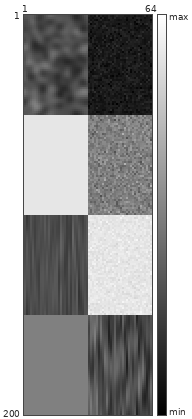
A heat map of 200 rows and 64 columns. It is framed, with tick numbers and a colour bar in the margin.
It is made of 4 by 2 panels. Panel 1,1: low, blotchy. Panel 1,2: very low, fine-grained, faint in contrast. Panel 2,1: very high, flat. Panel 2,2: middling, fine-grained. Panel 3,1: low, streaked downward, faint in contrast. Panel 3,2: very high, fine-grained, faint in contrast. Panel 4,1: middling, flat. Panel 4,2: low, streaked downward.
